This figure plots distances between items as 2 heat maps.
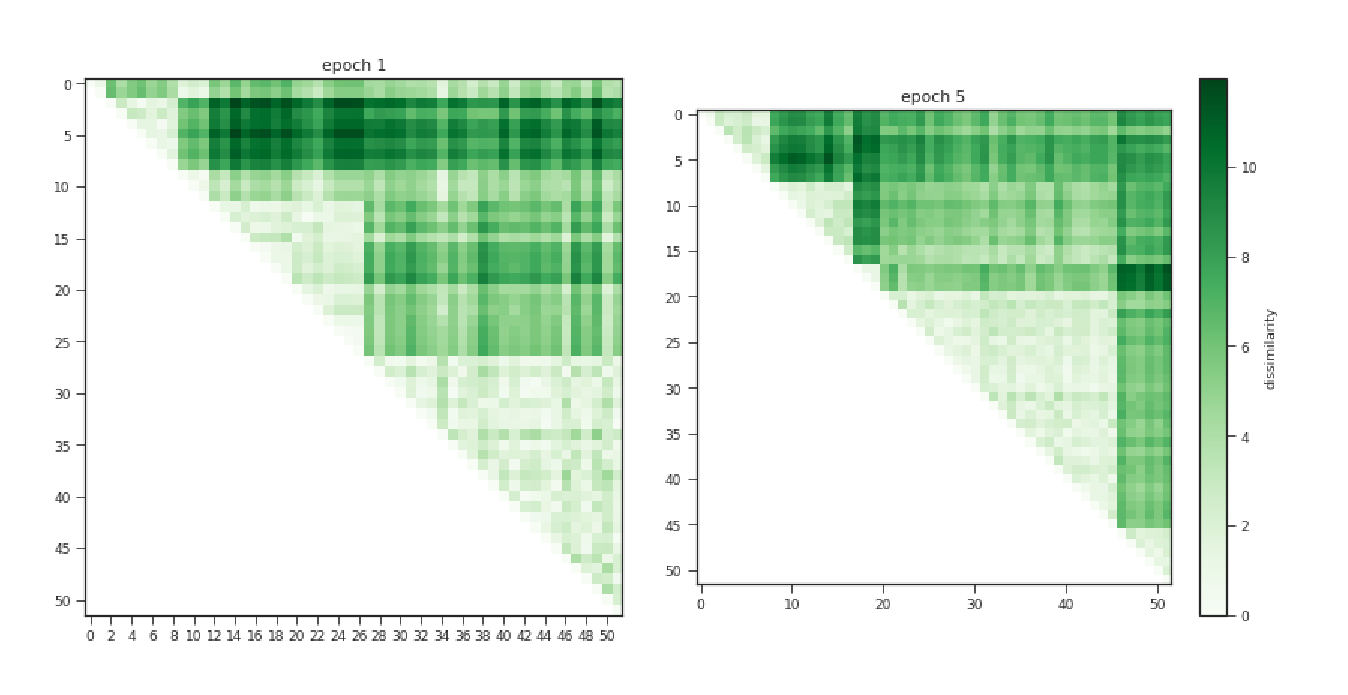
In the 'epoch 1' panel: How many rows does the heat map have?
52
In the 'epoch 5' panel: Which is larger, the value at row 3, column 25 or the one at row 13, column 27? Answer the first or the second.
the first
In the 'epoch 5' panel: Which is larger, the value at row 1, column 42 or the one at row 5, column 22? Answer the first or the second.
the second
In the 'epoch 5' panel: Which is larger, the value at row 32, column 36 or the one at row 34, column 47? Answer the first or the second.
the second
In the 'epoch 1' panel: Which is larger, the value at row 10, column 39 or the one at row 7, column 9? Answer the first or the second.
the second
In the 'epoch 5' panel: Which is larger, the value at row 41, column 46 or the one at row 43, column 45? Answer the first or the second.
the first
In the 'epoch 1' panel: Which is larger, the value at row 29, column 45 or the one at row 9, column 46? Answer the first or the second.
the second
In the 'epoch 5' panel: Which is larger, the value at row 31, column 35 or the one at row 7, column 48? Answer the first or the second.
the second
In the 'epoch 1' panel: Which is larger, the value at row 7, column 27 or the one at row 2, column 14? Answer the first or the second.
the second
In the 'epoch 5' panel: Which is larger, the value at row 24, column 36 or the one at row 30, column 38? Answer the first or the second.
the first
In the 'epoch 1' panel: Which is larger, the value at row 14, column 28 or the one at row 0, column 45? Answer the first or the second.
the first
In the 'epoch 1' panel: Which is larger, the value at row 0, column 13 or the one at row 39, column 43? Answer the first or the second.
the first
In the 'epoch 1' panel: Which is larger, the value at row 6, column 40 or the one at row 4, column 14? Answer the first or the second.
the second
